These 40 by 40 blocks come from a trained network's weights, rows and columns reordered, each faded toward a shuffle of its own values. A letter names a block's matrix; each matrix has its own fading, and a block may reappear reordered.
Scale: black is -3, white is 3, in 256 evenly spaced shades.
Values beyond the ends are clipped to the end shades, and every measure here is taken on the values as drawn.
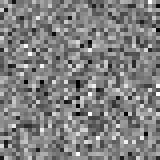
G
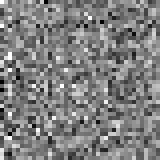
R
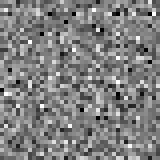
G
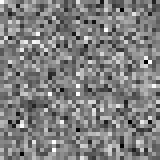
G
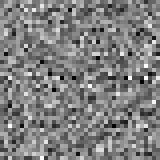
G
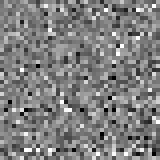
G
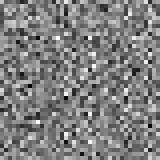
R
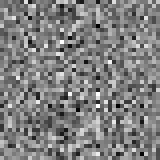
R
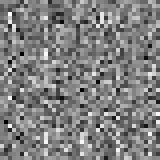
R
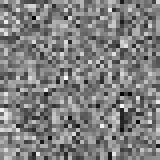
R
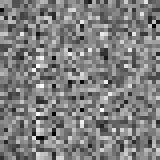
R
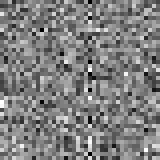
R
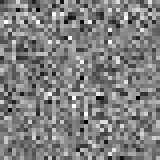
G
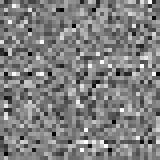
G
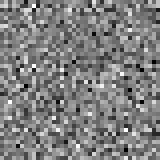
G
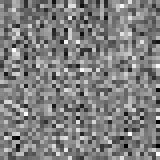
R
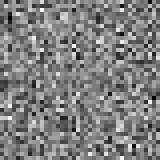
R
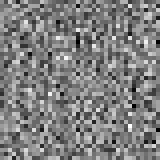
R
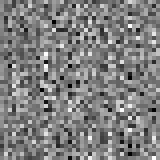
R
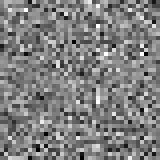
G
